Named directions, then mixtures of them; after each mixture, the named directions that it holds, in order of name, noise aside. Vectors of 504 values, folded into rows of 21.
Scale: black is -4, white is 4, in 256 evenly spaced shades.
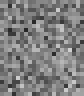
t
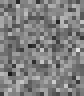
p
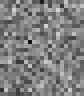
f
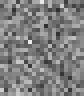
f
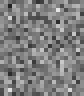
f, p, t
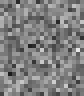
p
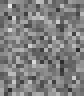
f, p, t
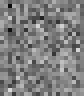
p, t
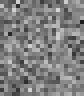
f, p, t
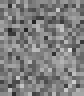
t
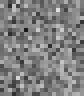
f, t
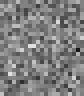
p
